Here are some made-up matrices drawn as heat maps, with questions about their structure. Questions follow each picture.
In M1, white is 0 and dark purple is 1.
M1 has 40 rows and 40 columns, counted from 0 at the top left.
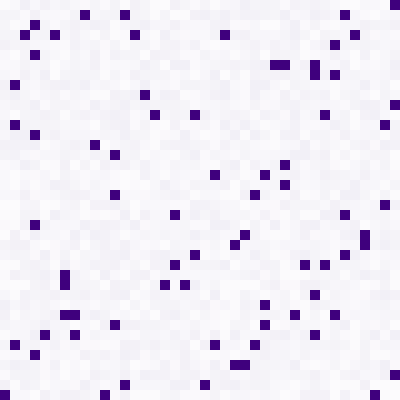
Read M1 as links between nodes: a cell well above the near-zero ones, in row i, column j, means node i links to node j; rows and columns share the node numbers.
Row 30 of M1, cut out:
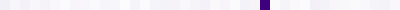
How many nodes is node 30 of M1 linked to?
1
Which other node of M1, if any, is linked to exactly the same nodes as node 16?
node 18
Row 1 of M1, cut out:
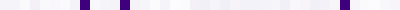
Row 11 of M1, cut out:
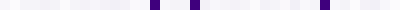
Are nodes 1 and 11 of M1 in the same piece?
yes
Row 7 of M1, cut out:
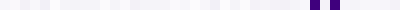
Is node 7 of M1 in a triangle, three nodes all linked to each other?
yes
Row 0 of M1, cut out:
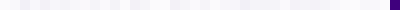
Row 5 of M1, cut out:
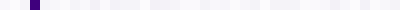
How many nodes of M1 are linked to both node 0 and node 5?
0
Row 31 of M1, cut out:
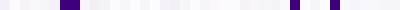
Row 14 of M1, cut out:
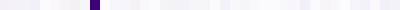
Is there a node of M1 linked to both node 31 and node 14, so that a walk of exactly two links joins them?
no
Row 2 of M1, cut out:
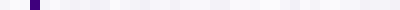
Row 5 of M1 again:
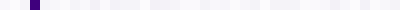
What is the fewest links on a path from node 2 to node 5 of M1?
2
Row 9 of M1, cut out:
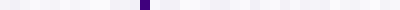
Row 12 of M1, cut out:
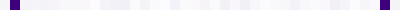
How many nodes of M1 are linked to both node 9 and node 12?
0
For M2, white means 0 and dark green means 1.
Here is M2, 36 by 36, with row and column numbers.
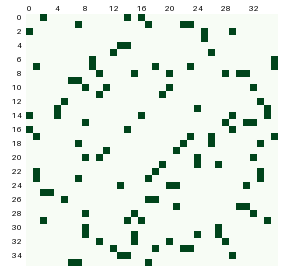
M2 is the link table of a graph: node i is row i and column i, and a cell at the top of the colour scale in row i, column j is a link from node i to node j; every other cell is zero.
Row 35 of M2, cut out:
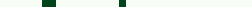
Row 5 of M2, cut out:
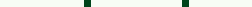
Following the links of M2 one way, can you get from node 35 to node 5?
yes
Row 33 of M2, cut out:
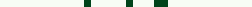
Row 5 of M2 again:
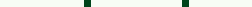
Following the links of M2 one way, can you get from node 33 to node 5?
yes
